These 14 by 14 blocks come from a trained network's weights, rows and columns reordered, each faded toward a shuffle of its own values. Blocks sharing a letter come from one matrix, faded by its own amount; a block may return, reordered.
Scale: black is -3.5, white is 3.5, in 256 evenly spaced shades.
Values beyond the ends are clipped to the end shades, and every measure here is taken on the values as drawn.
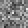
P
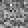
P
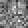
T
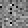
T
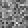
P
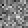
P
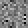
T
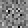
T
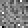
T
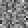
P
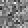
P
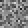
P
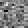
T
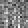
T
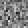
T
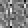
T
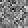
P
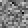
P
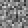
P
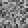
P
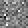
T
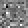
T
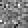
T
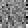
T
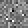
T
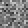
P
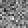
T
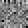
T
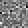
T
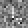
T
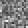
P
